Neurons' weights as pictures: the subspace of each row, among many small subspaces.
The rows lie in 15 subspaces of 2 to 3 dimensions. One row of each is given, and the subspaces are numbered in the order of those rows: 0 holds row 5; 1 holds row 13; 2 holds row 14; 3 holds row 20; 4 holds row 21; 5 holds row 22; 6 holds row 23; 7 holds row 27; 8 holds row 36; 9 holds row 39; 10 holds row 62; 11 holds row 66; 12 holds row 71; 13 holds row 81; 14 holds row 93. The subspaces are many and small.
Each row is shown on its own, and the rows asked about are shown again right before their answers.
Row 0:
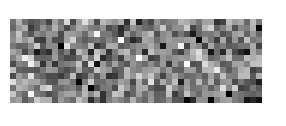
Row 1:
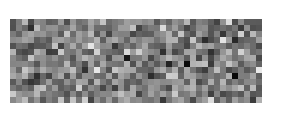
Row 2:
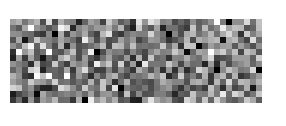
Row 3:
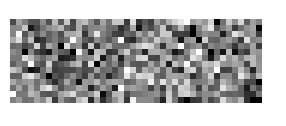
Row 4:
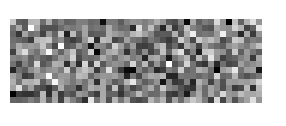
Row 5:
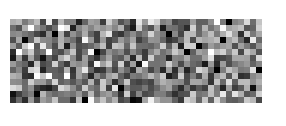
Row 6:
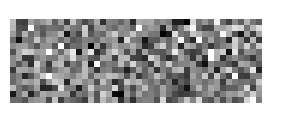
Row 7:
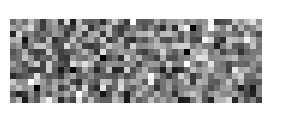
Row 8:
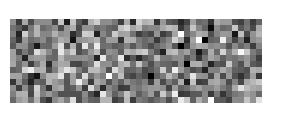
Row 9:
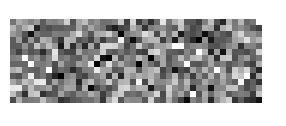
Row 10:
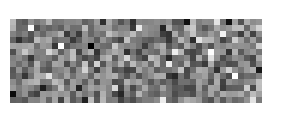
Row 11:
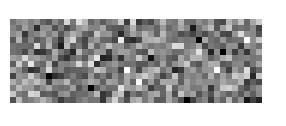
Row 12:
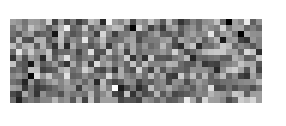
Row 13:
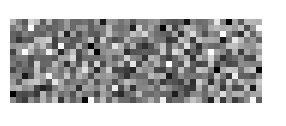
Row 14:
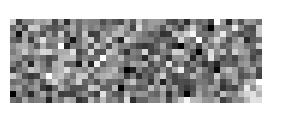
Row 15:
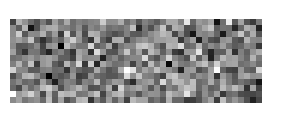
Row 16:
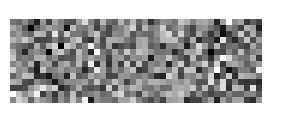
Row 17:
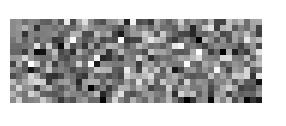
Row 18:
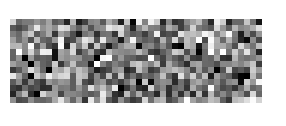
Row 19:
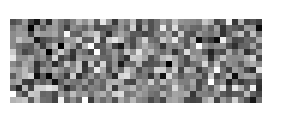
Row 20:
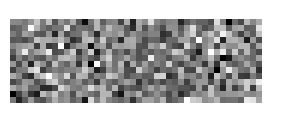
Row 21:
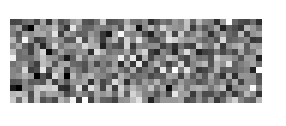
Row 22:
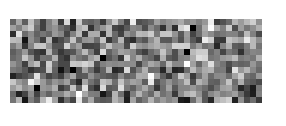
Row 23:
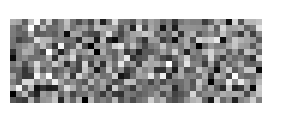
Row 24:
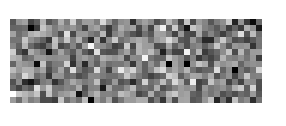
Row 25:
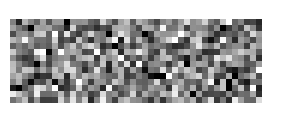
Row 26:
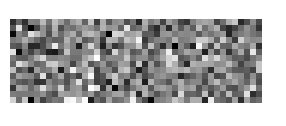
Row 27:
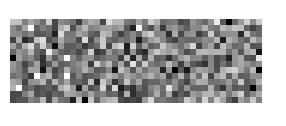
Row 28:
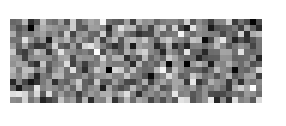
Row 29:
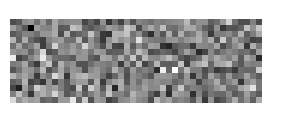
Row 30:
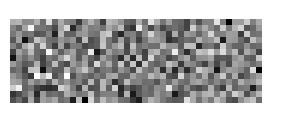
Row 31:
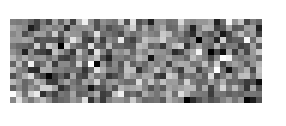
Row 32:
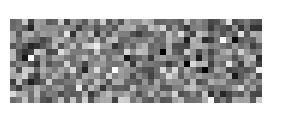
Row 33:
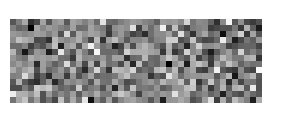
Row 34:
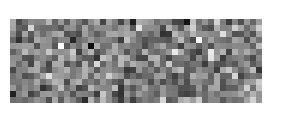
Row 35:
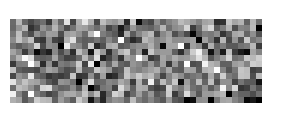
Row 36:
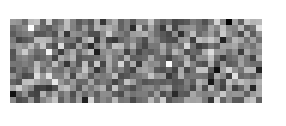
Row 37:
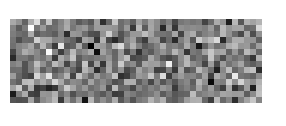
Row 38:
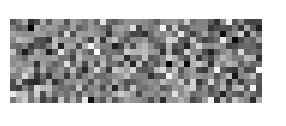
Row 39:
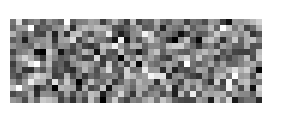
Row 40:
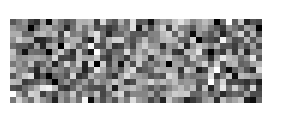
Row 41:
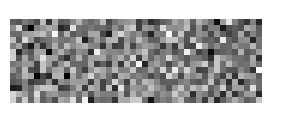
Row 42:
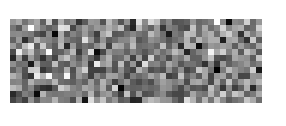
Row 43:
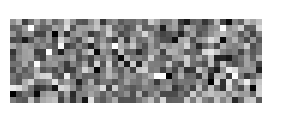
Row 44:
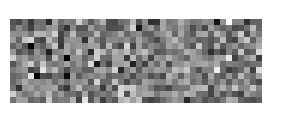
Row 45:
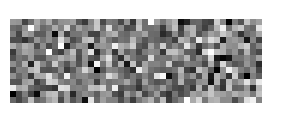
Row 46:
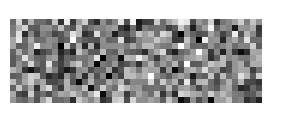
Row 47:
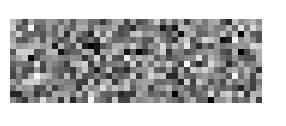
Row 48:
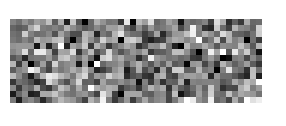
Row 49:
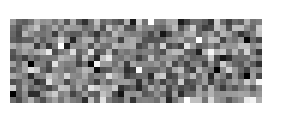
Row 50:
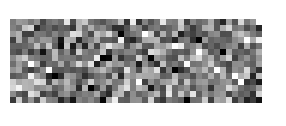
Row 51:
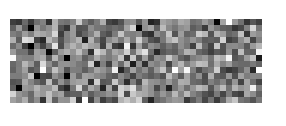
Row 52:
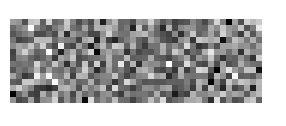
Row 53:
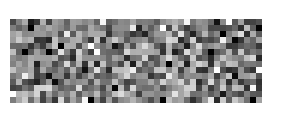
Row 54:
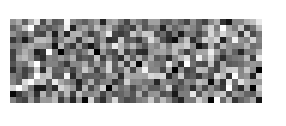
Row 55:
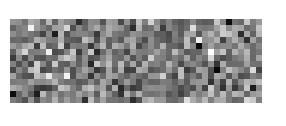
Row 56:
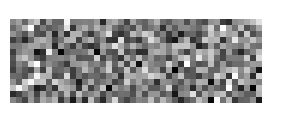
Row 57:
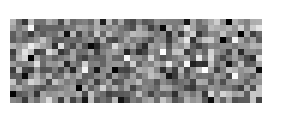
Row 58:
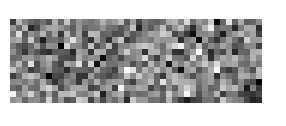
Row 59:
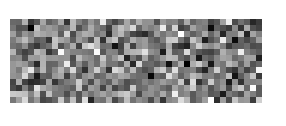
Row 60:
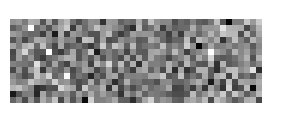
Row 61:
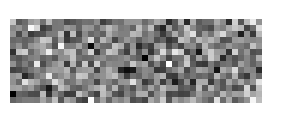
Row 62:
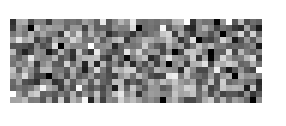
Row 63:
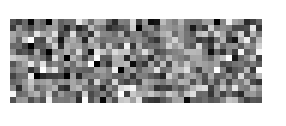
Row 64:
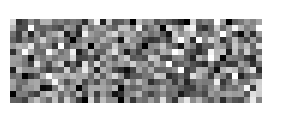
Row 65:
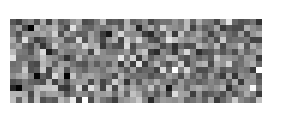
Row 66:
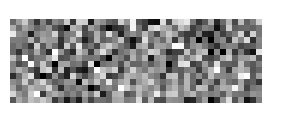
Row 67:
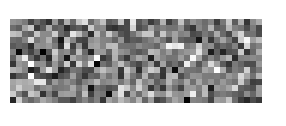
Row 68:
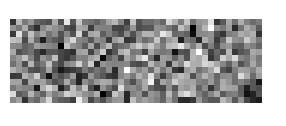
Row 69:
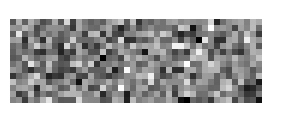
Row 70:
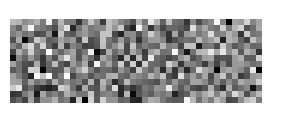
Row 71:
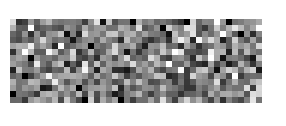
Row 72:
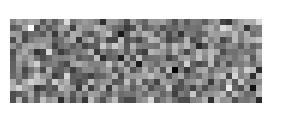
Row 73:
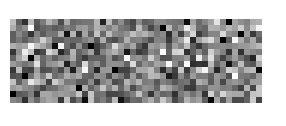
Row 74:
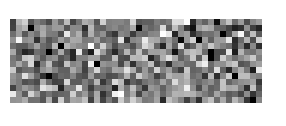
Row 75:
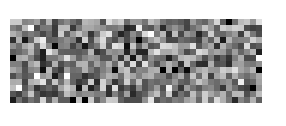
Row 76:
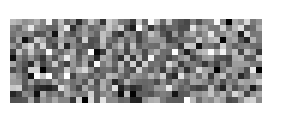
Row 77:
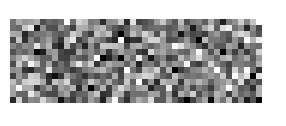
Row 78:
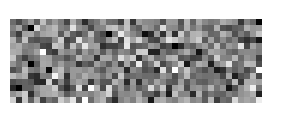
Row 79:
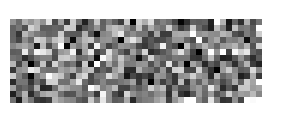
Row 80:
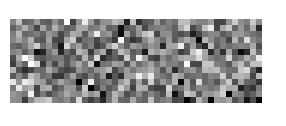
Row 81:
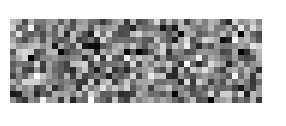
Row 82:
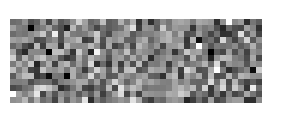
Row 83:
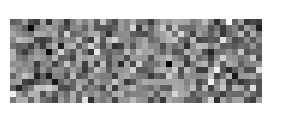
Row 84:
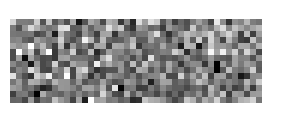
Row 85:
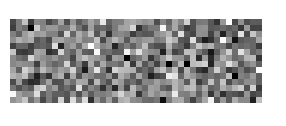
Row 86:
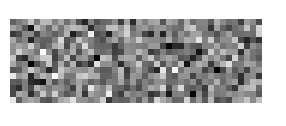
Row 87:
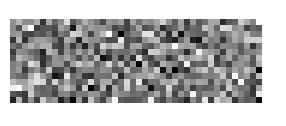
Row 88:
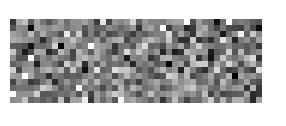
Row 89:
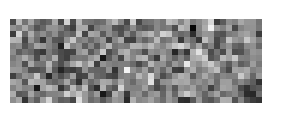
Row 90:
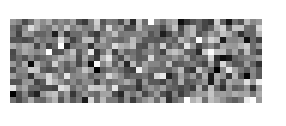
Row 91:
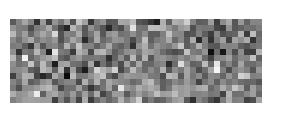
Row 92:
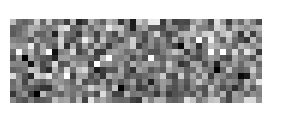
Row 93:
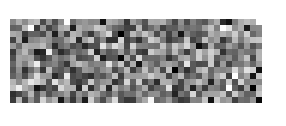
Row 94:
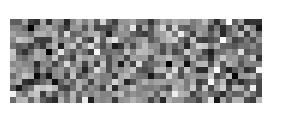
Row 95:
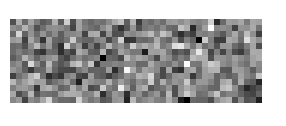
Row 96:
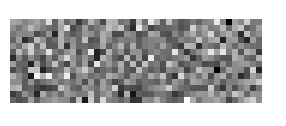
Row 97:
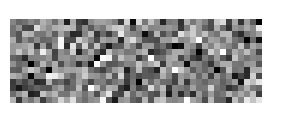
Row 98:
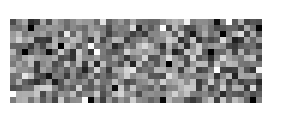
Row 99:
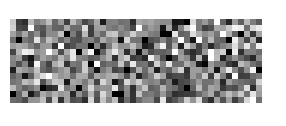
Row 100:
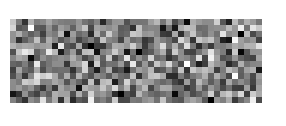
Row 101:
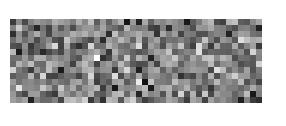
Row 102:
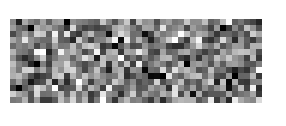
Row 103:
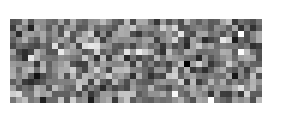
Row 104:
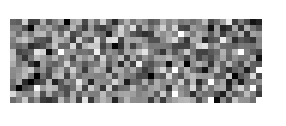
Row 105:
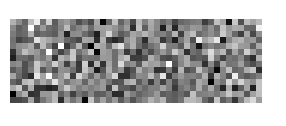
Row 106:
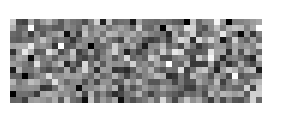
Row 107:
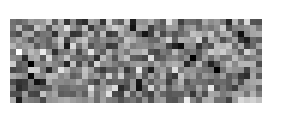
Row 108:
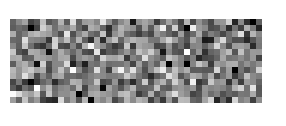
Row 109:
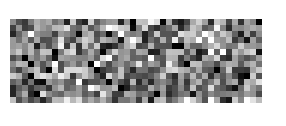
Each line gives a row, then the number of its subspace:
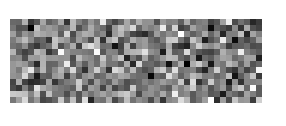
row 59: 1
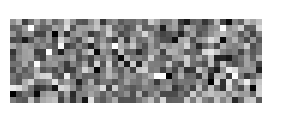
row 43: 9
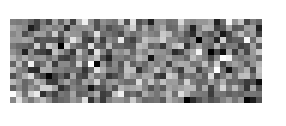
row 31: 3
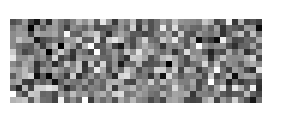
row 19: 6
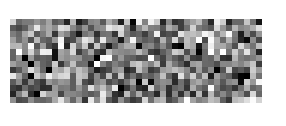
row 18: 11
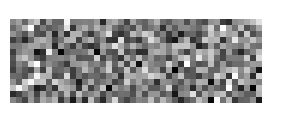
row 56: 3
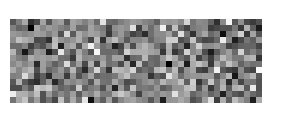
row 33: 1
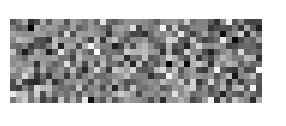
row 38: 1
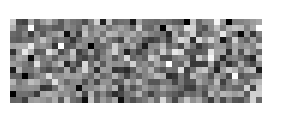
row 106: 12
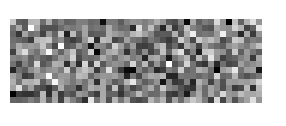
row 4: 2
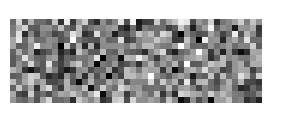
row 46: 10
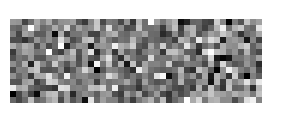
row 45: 9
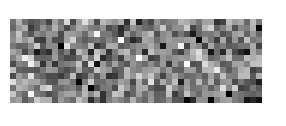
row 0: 6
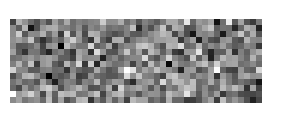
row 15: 2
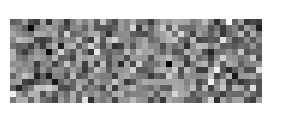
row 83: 8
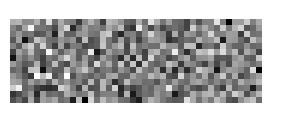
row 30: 4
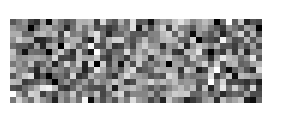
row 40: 8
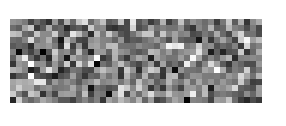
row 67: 7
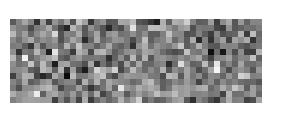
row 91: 11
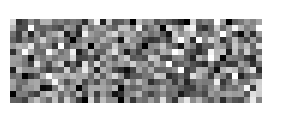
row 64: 12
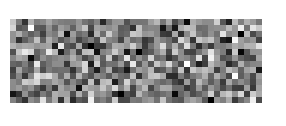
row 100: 13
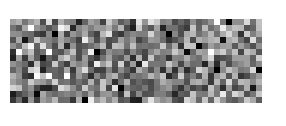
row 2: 0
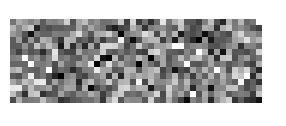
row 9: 11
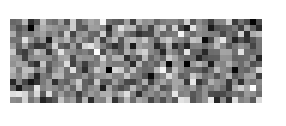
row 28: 2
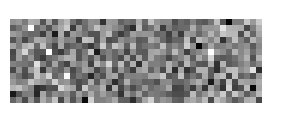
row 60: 14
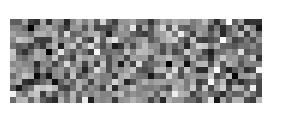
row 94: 8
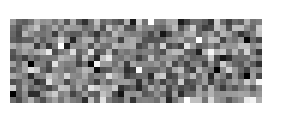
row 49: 9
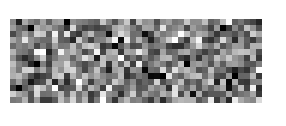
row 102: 9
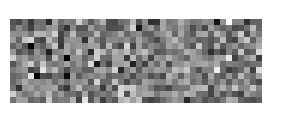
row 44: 7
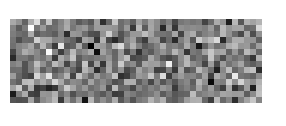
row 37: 6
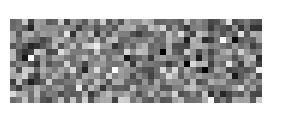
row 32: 12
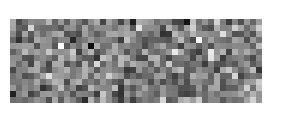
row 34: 10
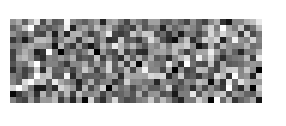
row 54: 3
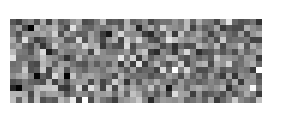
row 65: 4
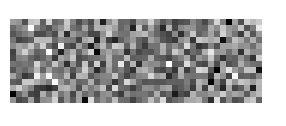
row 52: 8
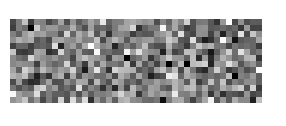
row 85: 10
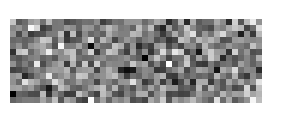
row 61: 5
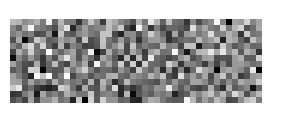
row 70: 4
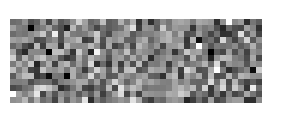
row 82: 14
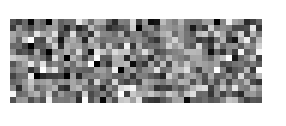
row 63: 7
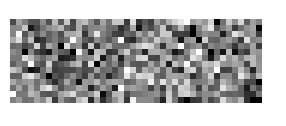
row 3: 1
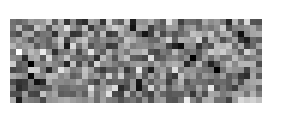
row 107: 7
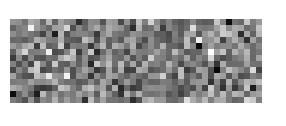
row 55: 14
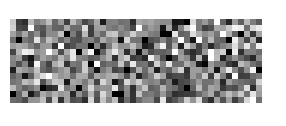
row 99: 13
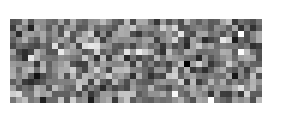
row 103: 13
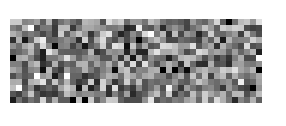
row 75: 7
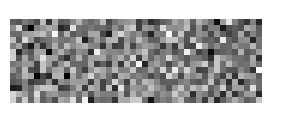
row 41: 0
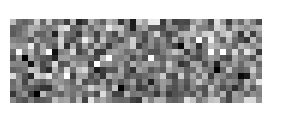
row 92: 11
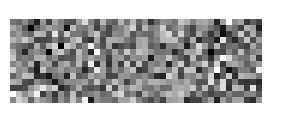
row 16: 3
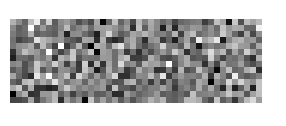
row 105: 6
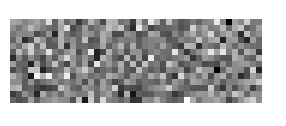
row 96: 4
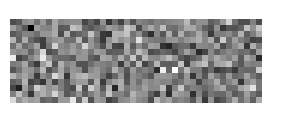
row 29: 7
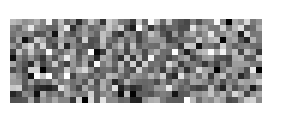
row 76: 4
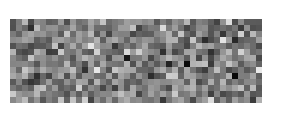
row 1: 10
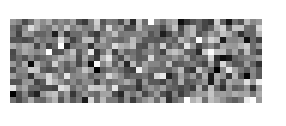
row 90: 9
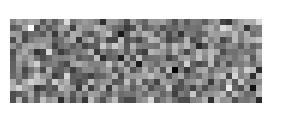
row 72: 14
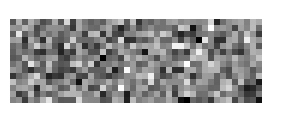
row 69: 2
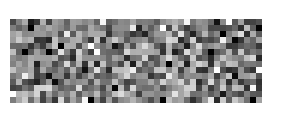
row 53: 1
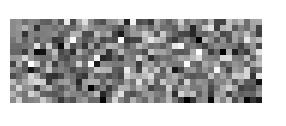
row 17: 3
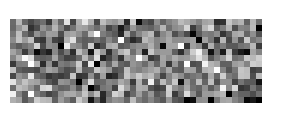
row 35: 6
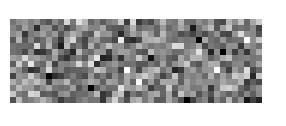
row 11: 14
